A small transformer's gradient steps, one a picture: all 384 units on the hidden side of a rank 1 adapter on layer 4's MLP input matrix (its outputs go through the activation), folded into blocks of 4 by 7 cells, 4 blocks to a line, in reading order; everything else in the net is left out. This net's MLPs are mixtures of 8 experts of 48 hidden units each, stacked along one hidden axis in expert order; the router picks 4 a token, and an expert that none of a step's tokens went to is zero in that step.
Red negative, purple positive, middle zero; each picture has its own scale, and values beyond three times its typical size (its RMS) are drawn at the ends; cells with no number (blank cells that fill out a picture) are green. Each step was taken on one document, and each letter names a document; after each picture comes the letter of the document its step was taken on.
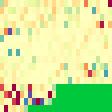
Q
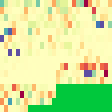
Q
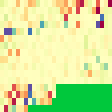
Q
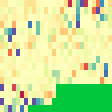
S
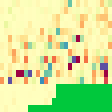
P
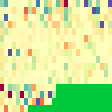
Q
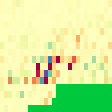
P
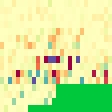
P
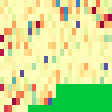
S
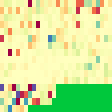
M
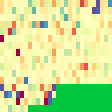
S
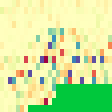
P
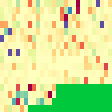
M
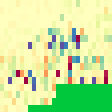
P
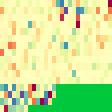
S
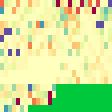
Q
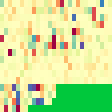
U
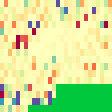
S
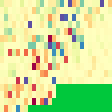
U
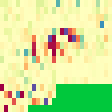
U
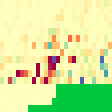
P
